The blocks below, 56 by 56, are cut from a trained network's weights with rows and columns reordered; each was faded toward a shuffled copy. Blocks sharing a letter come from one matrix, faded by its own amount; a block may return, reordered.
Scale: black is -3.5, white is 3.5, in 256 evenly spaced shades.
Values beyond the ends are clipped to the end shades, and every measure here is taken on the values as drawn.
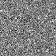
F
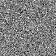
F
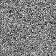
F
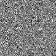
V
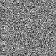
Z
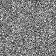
F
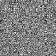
Z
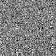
V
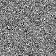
F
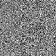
V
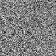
Z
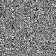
V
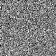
F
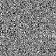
V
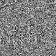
V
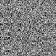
Z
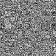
Z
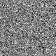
F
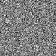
Z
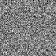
Z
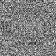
Z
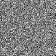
V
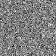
F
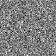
F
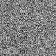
Z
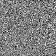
F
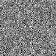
V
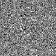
V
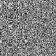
Z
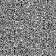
V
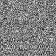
Z
